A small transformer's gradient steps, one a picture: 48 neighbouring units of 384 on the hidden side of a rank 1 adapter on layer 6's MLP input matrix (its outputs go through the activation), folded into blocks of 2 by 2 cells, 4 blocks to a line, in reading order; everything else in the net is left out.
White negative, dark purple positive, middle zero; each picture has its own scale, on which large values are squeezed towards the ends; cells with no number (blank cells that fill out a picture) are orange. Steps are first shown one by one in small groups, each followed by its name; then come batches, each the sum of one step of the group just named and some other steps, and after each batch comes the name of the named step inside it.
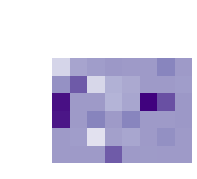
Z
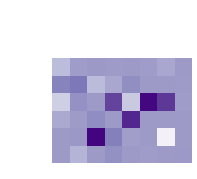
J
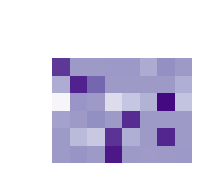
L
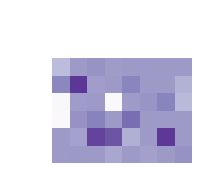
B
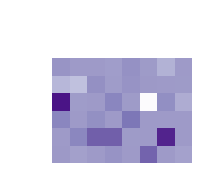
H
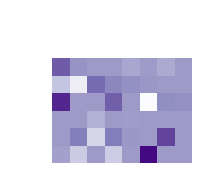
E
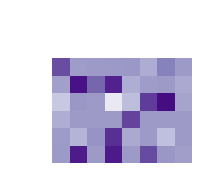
L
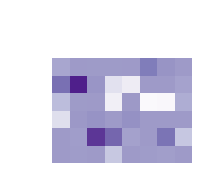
B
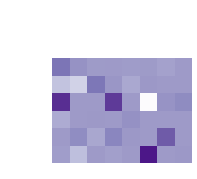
E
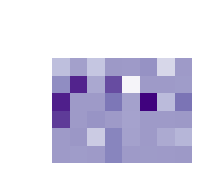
Z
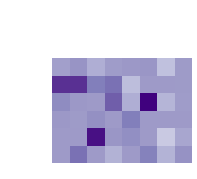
J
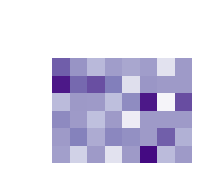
E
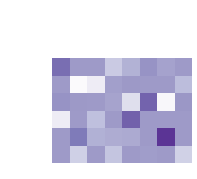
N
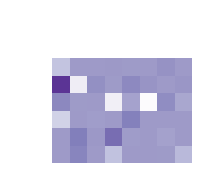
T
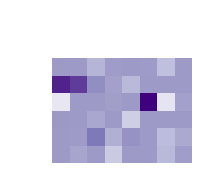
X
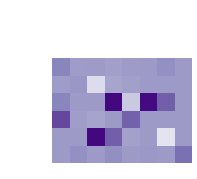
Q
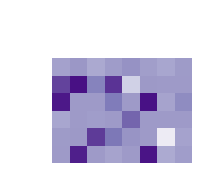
X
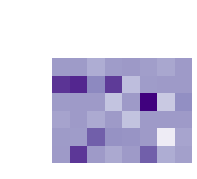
X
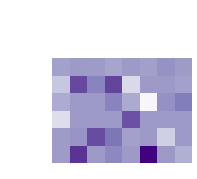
N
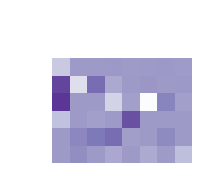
T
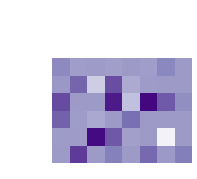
Q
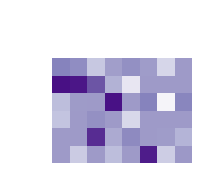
X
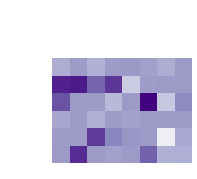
X
